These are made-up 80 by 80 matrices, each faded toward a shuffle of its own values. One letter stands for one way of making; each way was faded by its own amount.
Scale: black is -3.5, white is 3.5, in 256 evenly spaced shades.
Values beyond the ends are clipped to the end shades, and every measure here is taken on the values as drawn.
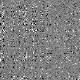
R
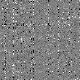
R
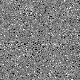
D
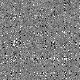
R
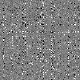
R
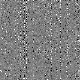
R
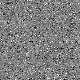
D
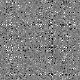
R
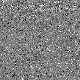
D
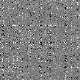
R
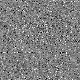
D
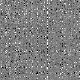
R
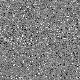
D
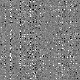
R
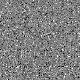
D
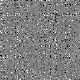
R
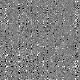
R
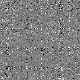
R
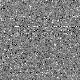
D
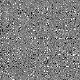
R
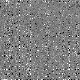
R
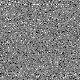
D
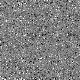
D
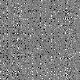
R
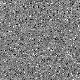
D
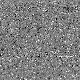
D
